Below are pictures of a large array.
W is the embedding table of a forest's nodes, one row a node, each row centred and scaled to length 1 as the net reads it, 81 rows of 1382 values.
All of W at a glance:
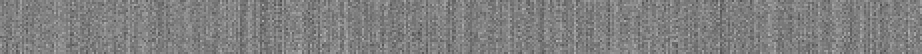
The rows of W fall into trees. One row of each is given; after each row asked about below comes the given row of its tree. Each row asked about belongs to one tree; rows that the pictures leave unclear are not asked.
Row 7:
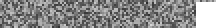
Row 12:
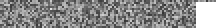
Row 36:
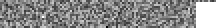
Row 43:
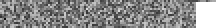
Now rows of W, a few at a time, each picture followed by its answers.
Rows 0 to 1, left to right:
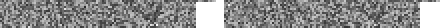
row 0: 43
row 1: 43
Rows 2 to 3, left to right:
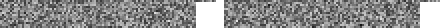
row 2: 12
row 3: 12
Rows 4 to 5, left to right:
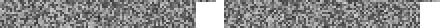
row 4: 7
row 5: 43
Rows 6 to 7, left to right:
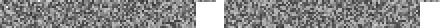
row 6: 7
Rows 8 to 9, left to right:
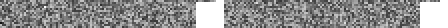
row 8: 43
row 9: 12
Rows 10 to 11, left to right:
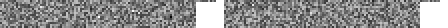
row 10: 36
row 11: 12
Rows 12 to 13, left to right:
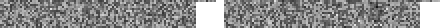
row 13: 43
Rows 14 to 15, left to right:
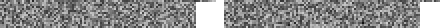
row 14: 43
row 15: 36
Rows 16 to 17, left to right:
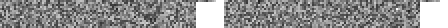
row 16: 43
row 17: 7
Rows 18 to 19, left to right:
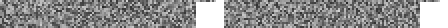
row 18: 7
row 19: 7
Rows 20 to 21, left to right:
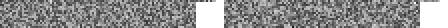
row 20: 12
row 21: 7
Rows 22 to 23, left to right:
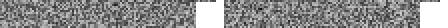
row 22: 36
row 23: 12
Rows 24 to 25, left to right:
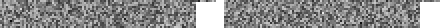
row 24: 43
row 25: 7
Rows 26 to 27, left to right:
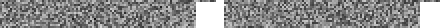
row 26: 36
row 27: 36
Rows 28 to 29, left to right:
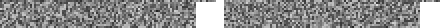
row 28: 12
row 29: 36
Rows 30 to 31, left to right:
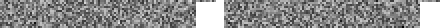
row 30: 7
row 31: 7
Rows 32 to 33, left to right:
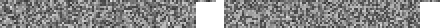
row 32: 43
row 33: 12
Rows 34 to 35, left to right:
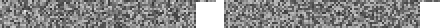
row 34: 43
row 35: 36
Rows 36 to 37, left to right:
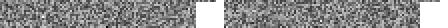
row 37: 12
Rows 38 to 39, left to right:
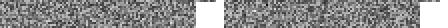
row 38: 36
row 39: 12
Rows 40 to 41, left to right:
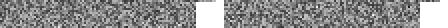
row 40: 43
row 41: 7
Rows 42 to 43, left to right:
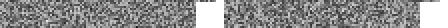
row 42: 36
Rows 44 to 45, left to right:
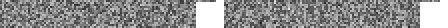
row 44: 36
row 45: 12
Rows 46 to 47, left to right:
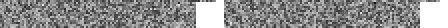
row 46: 43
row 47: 43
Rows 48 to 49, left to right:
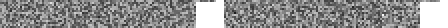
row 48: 36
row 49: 43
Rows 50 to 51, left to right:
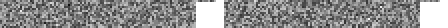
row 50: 36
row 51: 7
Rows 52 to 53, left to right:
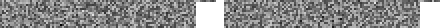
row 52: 36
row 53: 36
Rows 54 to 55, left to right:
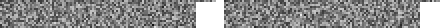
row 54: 12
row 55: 12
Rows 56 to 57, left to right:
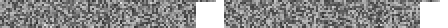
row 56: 7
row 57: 43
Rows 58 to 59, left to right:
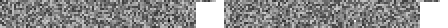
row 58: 43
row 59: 36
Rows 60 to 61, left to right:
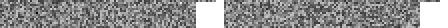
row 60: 12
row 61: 36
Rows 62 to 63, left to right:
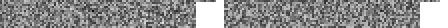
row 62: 36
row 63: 12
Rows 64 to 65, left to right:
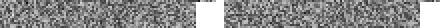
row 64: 43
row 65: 7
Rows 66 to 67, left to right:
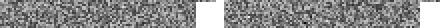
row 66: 7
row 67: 7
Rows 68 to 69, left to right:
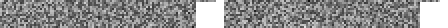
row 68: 7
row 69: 7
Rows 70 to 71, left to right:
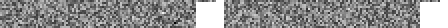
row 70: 7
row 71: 12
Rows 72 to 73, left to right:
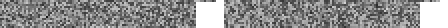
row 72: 36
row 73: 43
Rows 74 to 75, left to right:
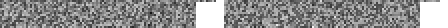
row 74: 12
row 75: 7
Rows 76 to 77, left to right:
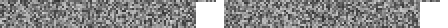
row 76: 12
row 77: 7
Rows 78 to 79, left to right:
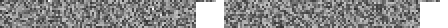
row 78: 12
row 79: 7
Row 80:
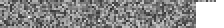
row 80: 12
